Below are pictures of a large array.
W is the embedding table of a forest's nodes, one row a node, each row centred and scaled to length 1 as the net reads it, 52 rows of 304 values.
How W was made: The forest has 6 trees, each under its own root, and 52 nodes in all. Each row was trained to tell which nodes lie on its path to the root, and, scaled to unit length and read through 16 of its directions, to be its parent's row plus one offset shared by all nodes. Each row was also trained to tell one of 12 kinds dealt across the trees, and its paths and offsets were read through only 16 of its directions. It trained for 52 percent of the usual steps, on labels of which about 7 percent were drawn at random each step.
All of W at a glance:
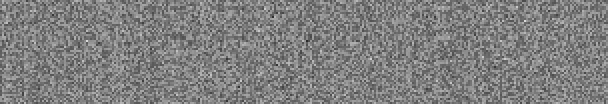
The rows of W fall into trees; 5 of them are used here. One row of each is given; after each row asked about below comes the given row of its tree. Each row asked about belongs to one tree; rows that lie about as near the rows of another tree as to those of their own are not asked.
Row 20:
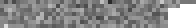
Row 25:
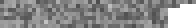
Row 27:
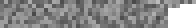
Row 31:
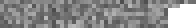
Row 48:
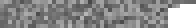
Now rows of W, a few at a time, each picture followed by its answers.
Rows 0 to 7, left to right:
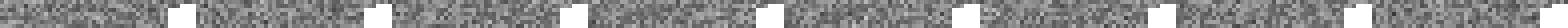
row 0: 48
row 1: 27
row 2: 20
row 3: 48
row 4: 48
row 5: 27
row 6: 25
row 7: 27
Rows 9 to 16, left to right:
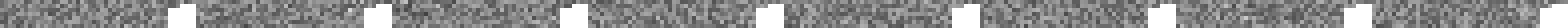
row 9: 48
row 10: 27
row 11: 25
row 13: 20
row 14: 20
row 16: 31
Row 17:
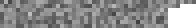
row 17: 31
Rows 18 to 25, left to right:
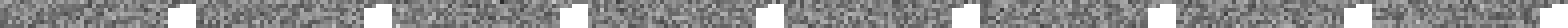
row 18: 48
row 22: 20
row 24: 48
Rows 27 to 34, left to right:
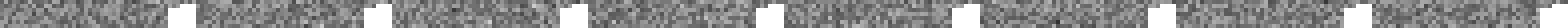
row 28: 25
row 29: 20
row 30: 31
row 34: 25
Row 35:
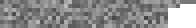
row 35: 27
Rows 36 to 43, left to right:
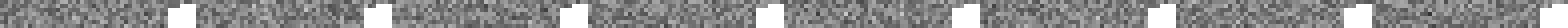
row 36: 48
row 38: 48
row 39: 27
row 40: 27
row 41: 48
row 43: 27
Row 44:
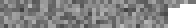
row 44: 27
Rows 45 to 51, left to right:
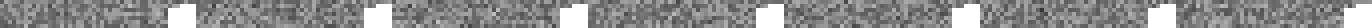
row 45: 31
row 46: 25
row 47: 27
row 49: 25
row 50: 48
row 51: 25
